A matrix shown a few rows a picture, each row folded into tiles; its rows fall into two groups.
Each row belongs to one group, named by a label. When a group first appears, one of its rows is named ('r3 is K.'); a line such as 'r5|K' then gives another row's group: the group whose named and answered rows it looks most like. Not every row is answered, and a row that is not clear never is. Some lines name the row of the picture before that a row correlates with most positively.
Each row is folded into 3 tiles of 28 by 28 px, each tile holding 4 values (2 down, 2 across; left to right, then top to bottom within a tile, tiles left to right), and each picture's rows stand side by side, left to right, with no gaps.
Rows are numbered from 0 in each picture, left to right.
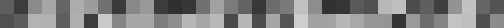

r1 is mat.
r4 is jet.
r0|jet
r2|jet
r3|mat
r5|jet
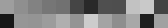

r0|mat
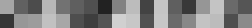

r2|jet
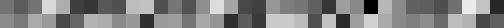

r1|jet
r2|jet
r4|mat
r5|jet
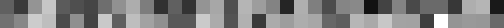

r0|jet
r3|mat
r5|mat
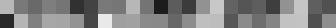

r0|mat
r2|jet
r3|jet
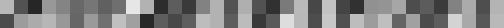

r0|mat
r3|jet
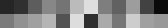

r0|jet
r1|mat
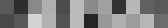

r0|jet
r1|mat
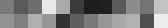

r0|jet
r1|jet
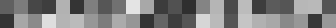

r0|mat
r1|jet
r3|jet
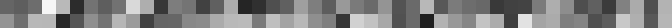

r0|jet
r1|jet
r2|mat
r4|mat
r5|mat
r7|jet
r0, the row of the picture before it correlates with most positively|1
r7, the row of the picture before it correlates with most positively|2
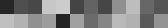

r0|jet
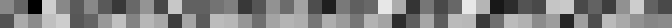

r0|mat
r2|mat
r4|jet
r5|jet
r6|jet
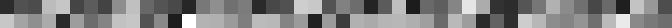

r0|jet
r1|jet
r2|mat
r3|jet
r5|jet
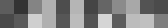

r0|jet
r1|mat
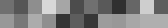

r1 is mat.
